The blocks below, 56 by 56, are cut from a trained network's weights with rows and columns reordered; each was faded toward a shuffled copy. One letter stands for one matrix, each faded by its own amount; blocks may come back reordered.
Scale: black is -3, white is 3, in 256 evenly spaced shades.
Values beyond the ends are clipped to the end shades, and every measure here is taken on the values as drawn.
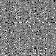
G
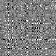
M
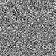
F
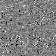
G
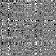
M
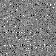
G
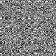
F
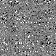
G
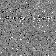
G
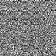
F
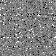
G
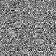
F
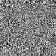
F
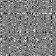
M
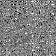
G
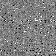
G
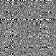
M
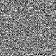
F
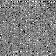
G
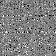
G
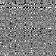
M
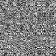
F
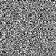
F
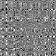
M
